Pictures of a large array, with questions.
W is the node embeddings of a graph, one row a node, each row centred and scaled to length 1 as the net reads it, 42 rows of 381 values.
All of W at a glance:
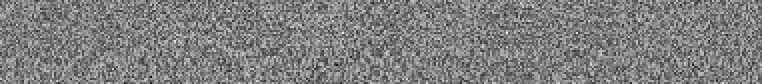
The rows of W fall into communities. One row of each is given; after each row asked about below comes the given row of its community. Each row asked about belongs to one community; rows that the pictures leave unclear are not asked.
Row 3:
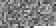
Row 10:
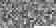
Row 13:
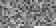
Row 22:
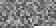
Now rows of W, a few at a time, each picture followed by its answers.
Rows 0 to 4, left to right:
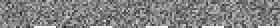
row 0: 10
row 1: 22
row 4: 3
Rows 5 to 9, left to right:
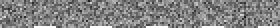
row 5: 13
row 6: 3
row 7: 22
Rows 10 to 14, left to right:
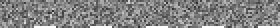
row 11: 22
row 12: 22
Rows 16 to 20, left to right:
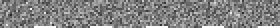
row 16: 10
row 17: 22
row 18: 13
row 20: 13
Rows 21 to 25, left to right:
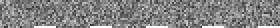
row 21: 13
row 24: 22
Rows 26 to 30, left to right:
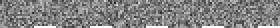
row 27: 22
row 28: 10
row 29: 3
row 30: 3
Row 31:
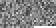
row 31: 13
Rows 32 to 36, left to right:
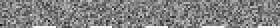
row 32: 13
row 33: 22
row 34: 10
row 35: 22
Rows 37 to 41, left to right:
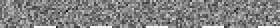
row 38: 3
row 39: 3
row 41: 3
